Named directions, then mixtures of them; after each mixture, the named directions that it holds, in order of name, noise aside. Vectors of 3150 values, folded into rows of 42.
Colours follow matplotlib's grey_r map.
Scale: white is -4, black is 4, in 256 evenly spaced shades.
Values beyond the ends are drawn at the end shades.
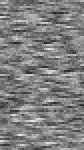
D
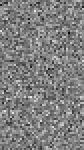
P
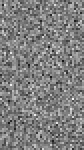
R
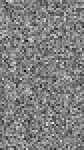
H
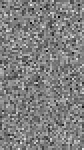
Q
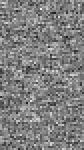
D, Q, R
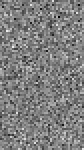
Q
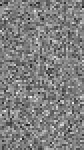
P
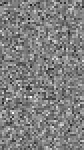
P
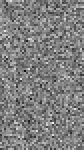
H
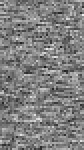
D, P, R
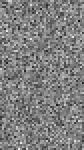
H, Q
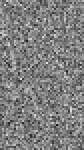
H, R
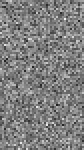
H, Q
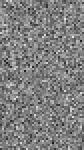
H, Q, R
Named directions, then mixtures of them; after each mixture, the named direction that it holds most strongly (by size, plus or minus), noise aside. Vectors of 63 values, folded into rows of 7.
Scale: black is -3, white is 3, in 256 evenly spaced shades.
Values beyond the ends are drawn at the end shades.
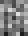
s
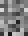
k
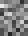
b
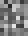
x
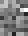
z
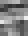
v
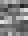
v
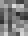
s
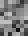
b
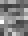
v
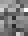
z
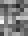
v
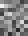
b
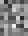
x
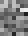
z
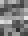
v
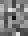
s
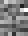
z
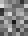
b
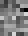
z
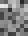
b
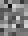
x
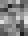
v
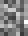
s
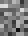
b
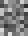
b
